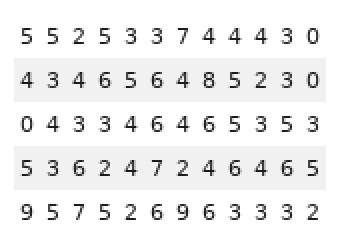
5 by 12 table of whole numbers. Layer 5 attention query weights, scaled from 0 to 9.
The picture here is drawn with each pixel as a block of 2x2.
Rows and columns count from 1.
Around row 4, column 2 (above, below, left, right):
4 5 5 6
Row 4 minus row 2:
1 0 2 -4 -1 1 -2 -4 1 2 3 5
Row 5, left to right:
9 5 7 5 2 6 9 6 3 3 3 2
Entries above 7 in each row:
0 1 0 0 2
